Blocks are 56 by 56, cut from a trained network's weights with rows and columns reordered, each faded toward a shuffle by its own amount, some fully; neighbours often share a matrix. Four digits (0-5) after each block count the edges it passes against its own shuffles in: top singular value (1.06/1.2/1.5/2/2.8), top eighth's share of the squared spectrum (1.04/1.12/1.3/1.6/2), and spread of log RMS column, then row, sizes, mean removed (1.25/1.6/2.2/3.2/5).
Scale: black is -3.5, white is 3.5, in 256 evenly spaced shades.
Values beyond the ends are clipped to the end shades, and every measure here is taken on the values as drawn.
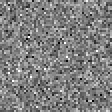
0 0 0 0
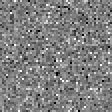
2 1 0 1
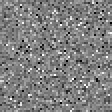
1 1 0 0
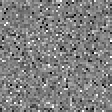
1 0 0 0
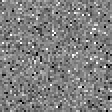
0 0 0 0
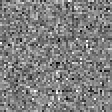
3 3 1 2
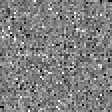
2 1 0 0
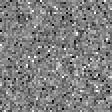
0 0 0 0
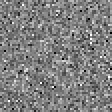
0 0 0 0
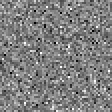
0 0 0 0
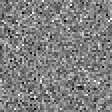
0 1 0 0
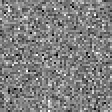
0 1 0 0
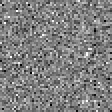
2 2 0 1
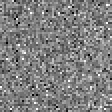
1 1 0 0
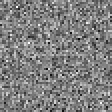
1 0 0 0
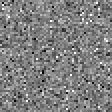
1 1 0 0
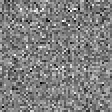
3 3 1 1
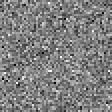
1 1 0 0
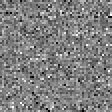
2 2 0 1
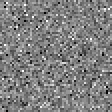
0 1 0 0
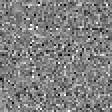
3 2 1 2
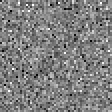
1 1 0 0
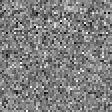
2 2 1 1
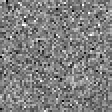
1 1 0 0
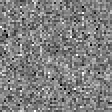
2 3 1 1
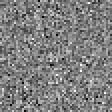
2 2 1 0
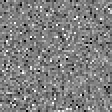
1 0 0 0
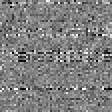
4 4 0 3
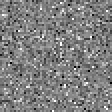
2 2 0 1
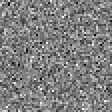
1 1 0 0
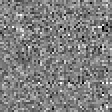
2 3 2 2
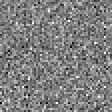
2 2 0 1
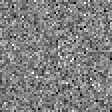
0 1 0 0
